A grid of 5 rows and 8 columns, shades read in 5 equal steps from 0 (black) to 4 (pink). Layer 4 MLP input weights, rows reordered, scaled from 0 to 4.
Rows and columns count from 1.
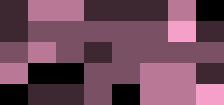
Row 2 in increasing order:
1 1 2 2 2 2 2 4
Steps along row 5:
up same up down up same up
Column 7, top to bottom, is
3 4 2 3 3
